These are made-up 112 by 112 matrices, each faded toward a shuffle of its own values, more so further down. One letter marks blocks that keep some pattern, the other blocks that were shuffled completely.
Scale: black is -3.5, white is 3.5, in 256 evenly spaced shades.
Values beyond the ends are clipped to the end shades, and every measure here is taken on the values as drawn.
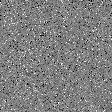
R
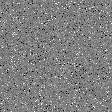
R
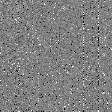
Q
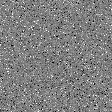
R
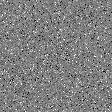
R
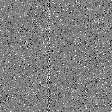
Q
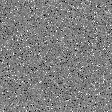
R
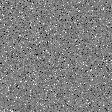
R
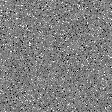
R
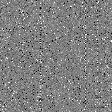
Q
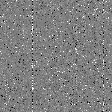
Q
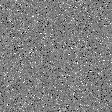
R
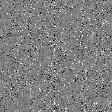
Q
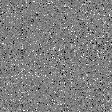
Q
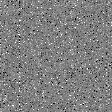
Q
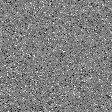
R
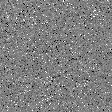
R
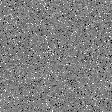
R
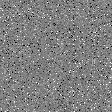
Q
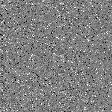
Q
